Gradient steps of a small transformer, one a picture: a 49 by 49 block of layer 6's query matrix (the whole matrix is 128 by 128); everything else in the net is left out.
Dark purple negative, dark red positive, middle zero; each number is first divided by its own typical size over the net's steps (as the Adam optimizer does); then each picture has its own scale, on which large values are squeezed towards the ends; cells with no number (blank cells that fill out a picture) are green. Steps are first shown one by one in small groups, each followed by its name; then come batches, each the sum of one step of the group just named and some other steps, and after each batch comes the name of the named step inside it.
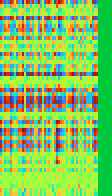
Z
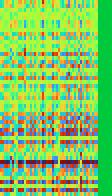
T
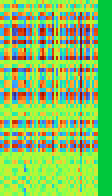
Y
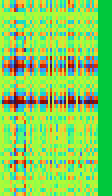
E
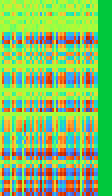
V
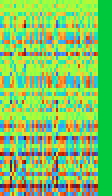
V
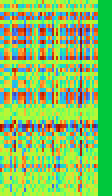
Y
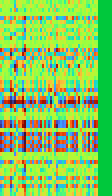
E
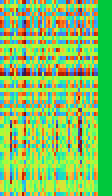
Y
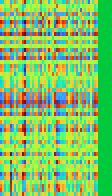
Z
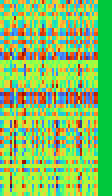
Y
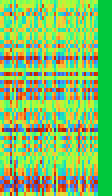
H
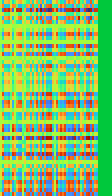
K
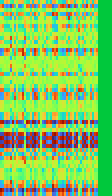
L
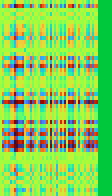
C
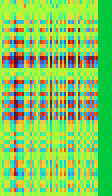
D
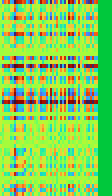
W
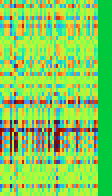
C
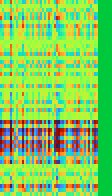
K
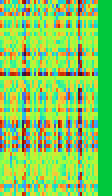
H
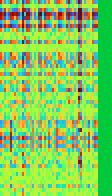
W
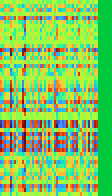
K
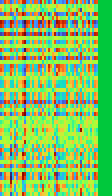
K
